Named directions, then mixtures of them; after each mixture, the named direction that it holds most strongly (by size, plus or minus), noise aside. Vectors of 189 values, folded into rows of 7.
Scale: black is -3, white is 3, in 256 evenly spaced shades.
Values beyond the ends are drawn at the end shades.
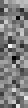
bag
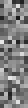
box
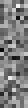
box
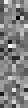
bag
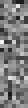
box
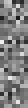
box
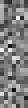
bag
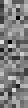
box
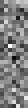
bag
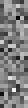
box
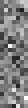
bag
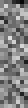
bag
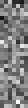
box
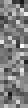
box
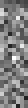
bag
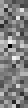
bag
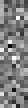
bag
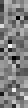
bag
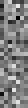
box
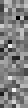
bag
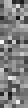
box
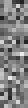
box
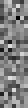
box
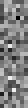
box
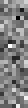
bag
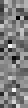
bag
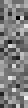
bag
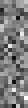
bag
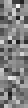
box
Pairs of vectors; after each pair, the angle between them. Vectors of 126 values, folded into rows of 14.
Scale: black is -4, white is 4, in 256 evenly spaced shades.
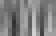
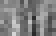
nearly opposite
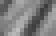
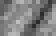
nearly parallel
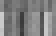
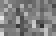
partly aligned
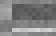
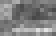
nearly parallel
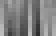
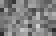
partly opposed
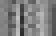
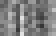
nearly opposite
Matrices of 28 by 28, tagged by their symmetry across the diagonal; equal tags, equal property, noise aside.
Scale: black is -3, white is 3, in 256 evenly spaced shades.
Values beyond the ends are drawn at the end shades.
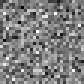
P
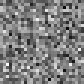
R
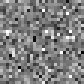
P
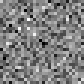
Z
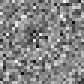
Z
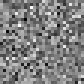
R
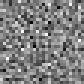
R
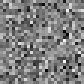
P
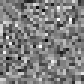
R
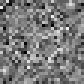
Z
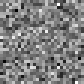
P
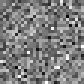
Z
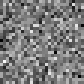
P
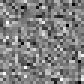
R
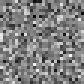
R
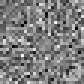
Z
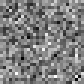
Z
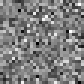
P
